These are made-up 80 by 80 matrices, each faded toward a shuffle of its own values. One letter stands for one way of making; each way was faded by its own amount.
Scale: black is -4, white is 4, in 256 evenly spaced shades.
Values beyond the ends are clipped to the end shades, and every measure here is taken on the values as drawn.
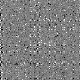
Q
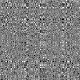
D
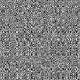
D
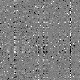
Q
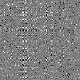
Q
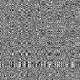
D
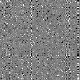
Q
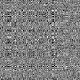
D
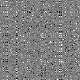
Q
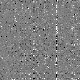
Q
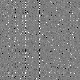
Q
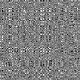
D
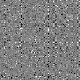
Q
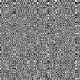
D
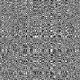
D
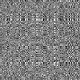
D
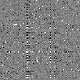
Q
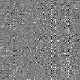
Q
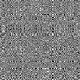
D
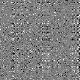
Q
